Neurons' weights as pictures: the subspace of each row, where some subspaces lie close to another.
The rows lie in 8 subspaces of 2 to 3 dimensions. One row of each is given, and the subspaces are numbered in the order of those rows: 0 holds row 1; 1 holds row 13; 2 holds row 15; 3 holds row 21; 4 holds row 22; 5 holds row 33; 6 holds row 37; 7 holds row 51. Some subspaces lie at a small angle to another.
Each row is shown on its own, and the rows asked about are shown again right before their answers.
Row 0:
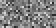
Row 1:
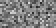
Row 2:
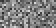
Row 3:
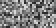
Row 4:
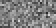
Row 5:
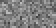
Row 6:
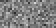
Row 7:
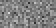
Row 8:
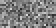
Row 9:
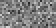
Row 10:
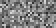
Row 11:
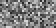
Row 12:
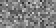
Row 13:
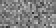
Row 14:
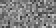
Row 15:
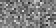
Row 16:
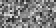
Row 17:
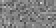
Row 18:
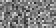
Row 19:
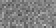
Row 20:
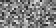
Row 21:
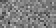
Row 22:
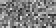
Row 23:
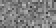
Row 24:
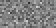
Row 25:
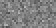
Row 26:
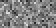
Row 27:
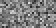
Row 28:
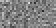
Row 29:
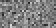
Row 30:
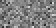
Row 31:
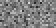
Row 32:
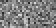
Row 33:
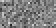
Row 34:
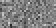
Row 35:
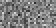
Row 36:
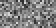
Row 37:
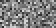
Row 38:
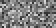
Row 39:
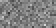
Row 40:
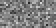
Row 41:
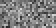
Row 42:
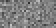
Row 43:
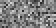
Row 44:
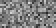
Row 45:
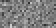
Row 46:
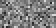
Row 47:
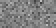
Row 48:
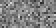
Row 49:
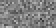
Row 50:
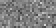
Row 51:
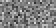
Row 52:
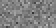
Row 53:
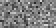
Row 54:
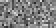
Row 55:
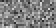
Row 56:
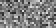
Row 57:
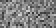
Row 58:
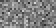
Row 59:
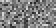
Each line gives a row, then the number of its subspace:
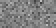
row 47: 2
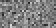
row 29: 5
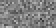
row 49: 3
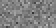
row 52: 1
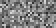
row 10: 6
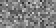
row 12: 6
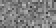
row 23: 3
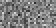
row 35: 7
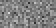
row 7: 7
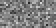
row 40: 0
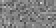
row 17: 5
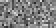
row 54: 4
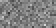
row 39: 3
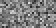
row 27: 0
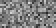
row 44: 0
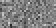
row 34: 5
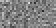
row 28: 2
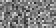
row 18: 7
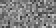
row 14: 4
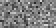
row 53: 0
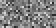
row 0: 3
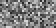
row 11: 6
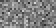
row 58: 6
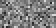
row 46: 3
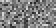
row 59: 2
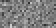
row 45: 5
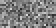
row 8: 4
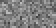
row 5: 1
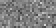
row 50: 4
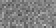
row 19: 7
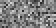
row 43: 2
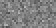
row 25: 1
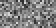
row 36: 1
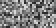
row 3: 1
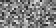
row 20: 2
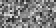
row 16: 1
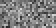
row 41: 4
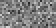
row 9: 1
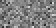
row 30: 3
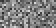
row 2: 6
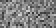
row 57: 7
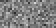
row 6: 4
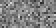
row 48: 2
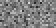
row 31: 0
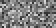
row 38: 6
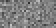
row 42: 5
